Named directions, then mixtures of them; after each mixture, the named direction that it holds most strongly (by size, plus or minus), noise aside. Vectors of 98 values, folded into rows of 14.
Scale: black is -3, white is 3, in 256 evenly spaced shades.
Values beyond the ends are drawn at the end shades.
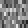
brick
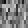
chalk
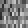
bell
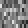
brick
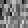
bell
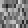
brick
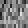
bell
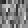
chalk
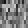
chalk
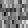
brick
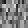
chalk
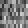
bell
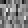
chalk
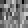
bell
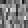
chalk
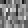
chalk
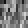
chalk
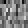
chalk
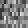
bell
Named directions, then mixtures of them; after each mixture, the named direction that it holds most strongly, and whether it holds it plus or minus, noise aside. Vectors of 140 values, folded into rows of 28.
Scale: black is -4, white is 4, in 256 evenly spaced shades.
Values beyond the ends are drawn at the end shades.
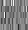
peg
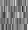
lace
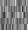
lace, plus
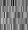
peg, minus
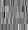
peg, minus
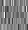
peg, plus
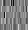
peg, minus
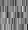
lace, minus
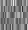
lace, plus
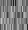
lace, minus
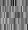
lace, minus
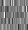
peg, plus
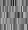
lace, minus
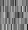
lace, minus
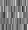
lace, plus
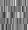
lace, plus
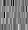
peg, minus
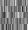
lace, plus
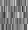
lace, plus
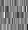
lace, minus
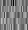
peg, minus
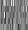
peg, plus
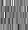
peg, plus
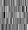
lace, plus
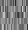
lace, minus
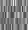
lace, plus
